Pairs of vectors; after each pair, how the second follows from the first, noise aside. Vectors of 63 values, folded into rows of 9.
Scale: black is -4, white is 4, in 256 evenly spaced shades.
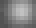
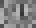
sign-scrambled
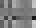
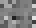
sign-scrambled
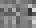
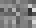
copied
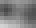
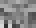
sign-scrambled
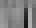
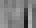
copied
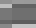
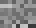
sign-scrambled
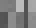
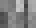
copied
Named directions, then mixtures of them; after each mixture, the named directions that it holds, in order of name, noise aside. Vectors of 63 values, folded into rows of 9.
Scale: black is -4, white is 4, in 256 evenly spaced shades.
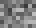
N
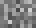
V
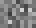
N, V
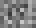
N, V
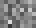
N, V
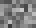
N, V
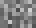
V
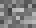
N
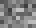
N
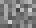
V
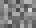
V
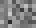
N, V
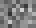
N, V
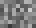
V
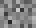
V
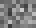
N, V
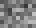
N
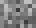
N, V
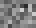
N, V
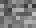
N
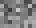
N, V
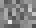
N, V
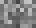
V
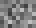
N, V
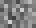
N, V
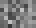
N, V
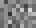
N, V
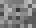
N, V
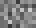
N, V
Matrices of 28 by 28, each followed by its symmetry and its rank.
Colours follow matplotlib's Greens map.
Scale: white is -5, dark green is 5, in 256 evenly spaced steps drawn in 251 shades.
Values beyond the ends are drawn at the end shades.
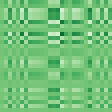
neither, rank one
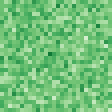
neither, full rank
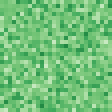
antisymmetric, full rank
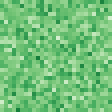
antisymmetric, full rank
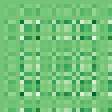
symmetric, rank one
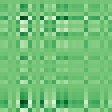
neither, rank one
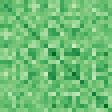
symmetric, rank five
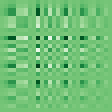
symmetric, rank one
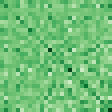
symmetric, rank five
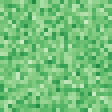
neither, full rank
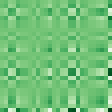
symmetric, rank one
